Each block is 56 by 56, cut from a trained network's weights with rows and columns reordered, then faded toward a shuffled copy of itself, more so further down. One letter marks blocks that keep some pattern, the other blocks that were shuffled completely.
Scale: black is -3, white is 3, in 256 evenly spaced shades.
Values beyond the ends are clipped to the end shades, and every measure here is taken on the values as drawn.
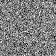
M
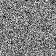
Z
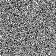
Z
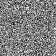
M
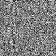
M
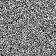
Z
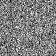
Z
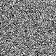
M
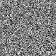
M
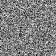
Z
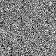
M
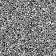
Z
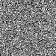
M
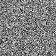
M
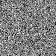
Z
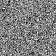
M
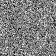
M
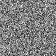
Z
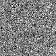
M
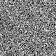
Z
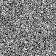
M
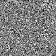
M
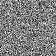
Z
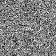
M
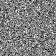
Z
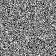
Z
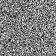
Z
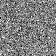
Z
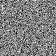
Z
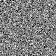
Z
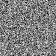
Z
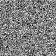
Z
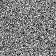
Z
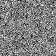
Z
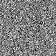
M
